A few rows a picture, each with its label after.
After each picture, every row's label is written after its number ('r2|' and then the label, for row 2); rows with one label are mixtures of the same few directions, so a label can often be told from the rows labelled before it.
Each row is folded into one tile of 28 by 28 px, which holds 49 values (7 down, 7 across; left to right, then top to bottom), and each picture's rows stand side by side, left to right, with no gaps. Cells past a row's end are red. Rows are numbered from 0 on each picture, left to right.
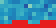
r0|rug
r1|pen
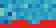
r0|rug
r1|pen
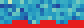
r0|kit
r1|pen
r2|pen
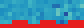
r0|rug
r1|rug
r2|rug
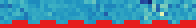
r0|kit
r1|kit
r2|kit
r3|kit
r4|pen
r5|kit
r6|pen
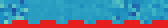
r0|pen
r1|kit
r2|rug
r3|pen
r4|kit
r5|pen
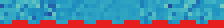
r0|pen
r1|kit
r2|pen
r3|pen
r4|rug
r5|rug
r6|pen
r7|rug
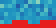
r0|pen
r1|kit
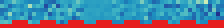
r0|rug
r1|pen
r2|pen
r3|pen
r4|rug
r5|rug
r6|kit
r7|kit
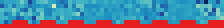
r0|pen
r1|rug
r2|kit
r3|kit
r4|pen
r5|kit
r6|rug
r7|kit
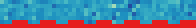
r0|rug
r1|rug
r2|kit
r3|rug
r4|pen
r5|kit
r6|kit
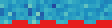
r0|rug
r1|rug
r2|rug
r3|pen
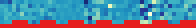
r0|kit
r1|pen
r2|pen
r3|rug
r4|pen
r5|rug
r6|pen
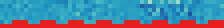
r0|pen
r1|pen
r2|kit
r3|rug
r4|rug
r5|kit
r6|kit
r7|rug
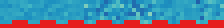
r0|kit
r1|pen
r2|rug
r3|pen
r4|kit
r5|rug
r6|rug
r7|rug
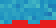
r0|pen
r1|kit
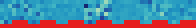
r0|pen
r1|rug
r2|kit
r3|pen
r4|rug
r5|kit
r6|pen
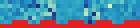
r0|kit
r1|kit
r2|pen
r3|rug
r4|kit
